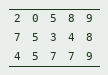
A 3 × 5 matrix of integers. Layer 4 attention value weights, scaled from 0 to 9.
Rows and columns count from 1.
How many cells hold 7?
3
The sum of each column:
13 10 15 19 26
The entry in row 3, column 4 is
7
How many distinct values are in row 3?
4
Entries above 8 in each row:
1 0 1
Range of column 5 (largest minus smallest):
1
